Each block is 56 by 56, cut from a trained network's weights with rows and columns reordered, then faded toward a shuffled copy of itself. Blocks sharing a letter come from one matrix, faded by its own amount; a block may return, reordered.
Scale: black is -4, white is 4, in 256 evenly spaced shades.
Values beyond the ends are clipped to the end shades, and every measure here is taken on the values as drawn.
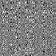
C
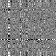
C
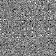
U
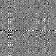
C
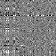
C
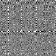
C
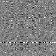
C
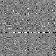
C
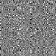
C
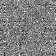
U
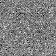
U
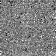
U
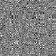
C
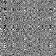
C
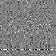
C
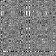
C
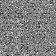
U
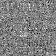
U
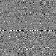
C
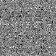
U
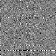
C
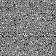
U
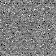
U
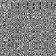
C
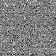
U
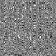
C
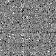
U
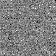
U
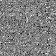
U
